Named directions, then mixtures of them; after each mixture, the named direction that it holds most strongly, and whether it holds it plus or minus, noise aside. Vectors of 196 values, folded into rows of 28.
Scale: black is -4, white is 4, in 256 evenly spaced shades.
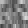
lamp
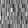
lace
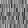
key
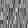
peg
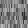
key, plus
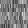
key, minus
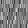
peg, plus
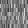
key, minus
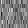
peg, minus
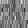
peg, plus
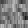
lamp, minus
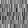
key, plus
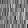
key, minus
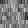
lamp, minus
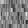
lace, plus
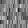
peg, plus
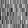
lace, minus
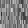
lace, plus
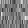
lamp, plus
